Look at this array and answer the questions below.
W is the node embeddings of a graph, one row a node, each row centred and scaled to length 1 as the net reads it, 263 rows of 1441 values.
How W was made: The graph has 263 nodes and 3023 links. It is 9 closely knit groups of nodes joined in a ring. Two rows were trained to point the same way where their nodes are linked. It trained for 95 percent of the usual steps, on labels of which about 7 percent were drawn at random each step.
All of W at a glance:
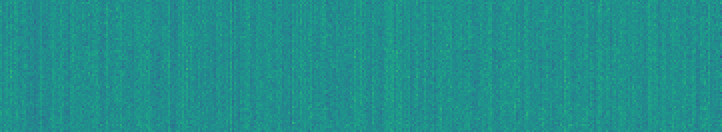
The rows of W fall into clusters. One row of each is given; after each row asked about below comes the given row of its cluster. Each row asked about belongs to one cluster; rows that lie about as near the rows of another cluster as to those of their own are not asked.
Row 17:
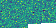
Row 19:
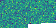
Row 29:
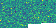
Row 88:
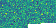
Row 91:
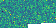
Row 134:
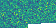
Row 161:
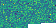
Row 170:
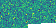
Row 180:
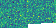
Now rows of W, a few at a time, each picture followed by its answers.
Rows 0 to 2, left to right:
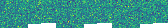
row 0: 19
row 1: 180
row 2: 19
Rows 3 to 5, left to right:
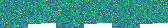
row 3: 91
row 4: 29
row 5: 170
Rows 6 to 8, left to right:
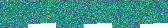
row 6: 29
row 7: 170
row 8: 161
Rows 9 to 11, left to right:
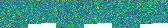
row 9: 17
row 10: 91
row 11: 19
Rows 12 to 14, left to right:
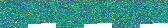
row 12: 17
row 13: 180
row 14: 170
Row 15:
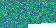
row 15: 17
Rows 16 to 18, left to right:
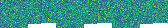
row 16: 17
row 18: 170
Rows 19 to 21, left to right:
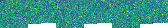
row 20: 161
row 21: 17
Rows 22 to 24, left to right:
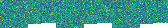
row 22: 17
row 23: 91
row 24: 180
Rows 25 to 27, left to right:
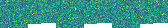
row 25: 91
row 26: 19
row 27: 17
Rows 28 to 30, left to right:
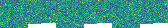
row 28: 180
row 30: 180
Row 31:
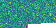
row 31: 170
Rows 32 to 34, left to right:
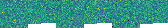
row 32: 161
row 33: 19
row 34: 170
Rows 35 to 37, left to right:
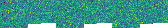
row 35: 88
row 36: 19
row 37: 180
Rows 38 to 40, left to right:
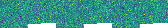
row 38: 88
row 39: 91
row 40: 91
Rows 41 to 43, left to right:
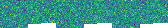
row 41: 17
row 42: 91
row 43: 91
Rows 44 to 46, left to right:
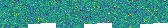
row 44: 180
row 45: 19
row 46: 17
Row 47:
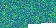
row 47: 17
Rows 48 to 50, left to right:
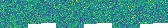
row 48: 161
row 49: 170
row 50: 19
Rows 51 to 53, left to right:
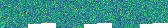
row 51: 180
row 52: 134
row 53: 170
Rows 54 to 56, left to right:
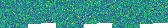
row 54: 180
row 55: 88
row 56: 170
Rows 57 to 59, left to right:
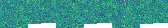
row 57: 180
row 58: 180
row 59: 161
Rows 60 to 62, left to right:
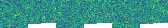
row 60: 17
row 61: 29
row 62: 91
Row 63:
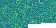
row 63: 88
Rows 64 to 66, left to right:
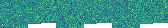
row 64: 134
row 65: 170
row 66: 88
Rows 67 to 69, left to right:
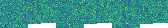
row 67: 91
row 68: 134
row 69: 180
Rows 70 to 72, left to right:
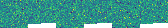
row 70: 134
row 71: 180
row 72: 88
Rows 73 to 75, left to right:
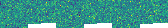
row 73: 180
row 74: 17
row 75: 91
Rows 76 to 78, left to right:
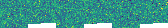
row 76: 180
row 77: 161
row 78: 170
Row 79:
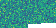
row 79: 91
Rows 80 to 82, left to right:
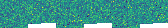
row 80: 17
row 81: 91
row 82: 134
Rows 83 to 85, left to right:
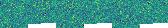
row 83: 180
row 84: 19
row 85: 170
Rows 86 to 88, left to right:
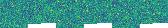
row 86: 91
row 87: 180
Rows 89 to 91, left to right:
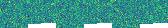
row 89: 180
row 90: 180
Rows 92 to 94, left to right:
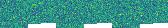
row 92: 88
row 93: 170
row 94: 134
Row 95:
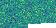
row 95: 29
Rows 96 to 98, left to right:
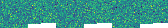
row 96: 170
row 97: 170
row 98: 19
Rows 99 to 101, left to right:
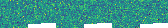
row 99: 91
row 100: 161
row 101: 161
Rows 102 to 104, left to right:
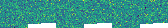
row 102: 134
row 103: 161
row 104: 17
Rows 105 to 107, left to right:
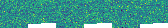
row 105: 19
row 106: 29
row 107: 161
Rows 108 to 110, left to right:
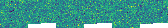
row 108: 29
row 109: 134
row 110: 180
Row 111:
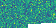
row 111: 180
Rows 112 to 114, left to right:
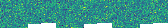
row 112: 180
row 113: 161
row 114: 91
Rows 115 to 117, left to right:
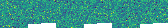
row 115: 17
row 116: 161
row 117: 29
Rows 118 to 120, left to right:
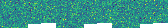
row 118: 170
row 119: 180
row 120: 29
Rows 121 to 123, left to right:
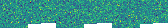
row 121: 134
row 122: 134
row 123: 29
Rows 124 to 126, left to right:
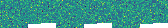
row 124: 19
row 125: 17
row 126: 161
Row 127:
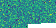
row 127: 170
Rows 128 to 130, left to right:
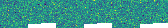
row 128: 88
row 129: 17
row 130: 29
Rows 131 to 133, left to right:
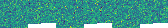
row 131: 134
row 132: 17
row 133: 17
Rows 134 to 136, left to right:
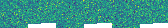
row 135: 17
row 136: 134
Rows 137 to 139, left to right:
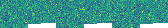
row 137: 170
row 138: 134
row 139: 29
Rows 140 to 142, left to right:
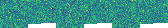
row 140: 161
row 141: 161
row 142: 180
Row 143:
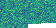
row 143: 19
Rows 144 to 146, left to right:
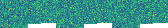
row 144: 170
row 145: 180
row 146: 29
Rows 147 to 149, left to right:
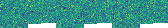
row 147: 19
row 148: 180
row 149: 19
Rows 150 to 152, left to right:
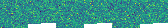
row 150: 134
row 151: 29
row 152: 29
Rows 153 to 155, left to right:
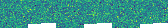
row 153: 161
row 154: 29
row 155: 161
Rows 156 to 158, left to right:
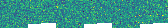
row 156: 19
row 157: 161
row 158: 91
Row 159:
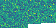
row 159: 134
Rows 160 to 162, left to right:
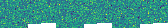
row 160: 91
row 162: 19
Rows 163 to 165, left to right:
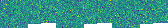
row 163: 134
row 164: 17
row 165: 134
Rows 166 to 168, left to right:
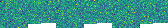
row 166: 19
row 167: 19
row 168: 19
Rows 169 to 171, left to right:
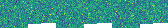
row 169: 17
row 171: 91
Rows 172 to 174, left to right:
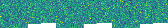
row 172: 170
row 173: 170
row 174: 170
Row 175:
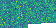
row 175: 134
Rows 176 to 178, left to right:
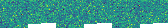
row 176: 29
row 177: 170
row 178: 29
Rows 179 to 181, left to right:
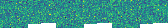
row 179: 161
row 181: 91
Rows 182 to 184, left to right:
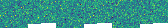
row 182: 134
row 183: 19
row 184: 91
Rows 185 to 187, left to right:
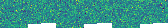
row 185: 91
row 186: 134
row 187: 161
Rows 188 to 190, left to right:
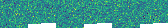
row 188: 161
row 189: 19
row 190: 29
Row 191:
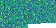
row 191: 170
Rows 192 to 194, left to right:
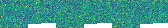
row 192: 161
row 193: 17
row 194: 29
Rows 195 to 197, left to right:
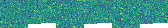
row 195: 91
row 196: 161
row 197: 170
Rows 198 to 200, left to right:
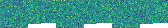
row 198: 17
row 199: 134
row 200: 91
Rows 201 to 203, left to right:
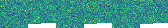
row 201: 134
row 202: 19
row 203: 161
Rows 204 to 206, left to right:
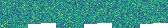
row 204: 170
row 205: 17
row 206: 19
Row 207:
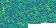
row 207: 29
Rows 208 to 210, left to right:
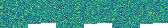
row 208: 170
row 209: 19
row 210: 29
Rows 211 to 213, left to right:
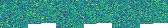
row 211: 134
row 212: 134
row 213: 134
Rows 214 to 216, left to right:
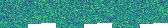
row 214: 91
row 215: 91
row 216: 91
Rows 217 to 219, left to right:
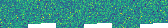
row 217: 88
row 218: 88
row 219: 19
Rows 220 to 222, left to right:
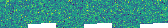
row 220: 91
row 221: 17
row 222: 134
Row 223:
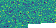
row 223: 29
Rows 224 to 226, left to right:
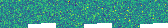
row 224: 91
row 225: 17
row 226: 29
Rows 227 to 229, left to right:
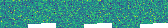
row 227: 91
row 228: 29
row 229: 88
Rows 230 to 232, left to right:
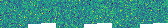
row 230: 17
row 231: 91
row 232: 180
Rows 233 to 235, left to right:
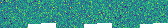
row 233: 88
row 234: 91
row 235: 170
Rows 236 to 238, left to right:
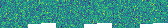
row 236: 88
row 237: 91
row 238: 19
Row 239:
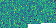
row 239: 91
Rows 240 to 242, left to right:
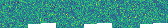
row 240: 29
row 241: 88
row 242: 161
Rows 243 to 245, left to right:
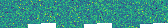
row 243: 134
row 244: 91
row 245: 134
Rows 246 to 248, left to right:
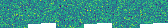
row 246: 134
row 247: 170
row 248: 19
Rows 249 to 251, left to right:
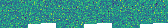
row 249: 88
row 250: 88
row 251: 88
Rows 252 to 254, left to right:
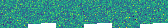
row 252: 19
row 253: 180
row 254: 88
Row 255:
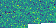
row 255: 134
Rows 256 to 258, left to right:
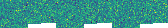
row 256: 91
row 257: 17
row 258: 170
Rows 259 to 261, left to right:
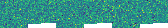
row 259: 19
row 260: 29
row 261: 161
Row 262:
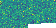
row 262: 17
